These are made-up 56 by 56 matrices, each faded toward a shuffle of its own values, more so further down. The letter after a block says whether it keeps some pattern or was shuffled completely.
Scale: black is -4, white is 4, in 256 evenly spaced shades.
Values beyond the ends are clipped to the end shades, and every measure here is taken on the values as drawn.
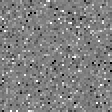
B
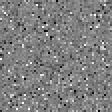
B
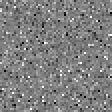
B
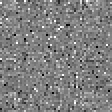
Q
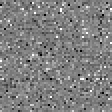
Q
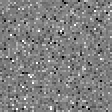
B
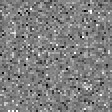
Q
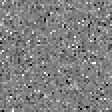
B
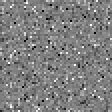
B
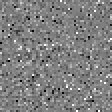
Q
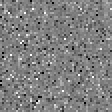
B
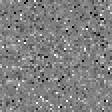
Q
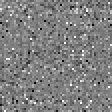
Q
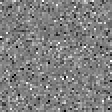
B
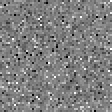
B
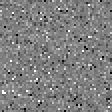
B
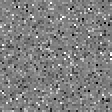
B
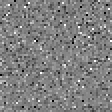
B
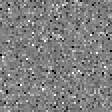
B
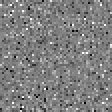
Q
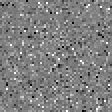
Q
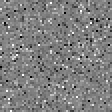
B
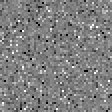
B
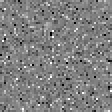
B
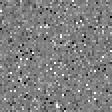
B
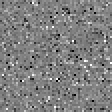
Q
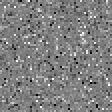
B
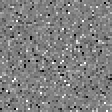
B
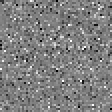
Q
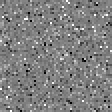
B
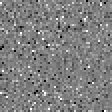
Q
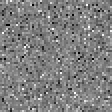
B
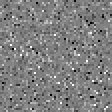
B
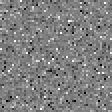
B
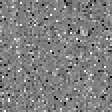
Q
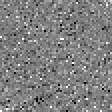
Q
